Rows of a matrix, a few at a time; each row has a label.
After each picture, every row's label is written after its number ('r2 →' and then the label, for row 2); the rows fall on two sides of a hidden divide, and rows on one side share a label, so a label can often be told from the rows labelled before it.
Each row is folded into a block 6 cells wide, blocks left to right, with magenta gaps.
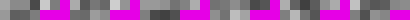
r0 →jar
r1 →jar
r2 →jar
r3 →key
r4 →jar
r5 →jar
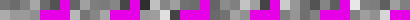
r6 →key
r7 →key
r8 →key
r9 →key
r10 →jar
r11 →jar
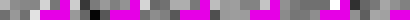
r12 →jar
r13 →jar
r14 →jar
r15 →jar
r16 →jar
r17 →key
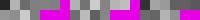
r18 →key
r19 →jar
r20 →key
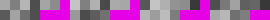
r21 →jar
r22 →jar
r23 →key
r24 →key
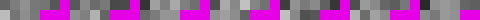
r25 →key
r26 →key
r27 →key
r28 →key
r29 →key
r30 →key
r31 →key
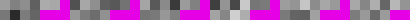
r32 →jar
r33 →key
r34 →jar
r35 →key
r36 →jar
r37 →jar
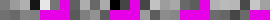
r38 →jar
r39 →key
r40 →key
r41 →jar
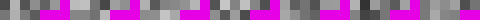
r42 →key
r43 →jar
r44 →jar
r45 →key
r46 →jar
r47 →jar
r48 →key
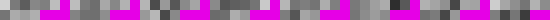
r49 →jar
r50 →jar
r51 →jar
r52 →jar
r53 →jar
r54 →key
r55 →jar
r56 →jar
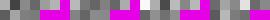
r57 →jar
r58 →jar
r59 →jar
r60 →key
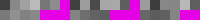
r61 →key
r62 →key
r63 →jar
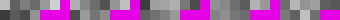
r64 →jar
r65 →jar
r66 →key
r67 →jar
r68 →key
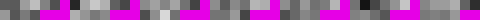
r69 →key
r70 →key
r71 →key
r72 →jar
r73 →jar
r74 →jar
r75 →key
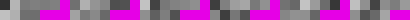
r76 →key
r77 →key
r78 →jar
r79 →key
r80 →key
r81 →jar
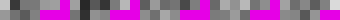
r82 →jar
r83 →jar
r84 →key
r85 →key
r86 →jar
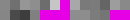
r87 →jar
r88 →jar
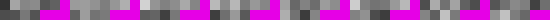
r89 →key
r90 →jar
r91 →jar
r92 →jar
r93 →jar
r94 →jar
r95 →key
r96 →key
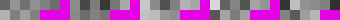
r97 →key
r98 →jar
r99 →jar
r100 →jar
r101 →key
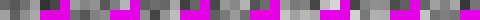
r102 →key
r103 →jar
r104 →key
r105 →key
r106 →jar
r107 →key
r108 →key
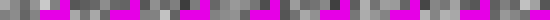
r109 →jar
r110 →key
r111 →key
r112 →key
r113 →key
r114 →key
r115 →key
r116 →key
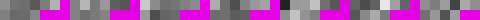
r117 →jar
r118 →key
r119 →jar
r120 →jar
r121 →key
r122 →key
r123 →jar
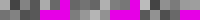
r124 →jar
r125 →key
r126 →jar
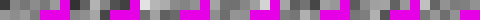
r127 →key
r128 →key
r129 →jar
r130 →jar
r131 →jar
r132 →key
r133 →jar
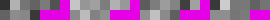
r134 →key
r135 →jar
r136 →key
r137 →key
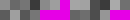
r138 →jar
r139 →jar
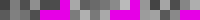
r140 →key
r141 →jar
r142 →jar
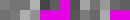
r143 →key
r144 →key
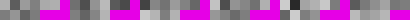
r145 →jar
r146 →key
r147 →key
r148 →jar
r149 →jar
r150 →key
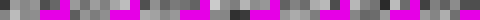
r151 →key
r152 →jar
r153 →key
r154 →jar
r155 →key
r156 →jar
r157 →key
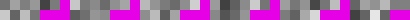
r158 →key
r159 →jar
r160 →jar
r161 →jar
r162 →jar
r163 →key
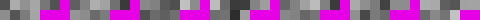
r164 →key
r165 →key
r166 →jar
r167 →jar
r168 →key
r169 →jar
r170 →jar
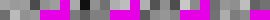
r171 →jar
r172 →jar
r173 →jar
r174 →key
